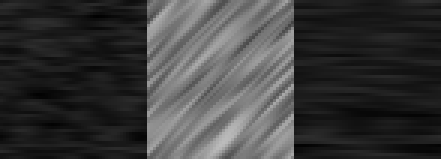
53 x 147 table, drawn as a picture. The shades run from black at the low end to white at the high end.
It is made of 1 by 3 panels. Panel 1,1: very low, streaked across, faint in contrast. Panel 1,2: middling, slanting up to the right. Panel 1,3: very low, streaked across, faint in contrast.
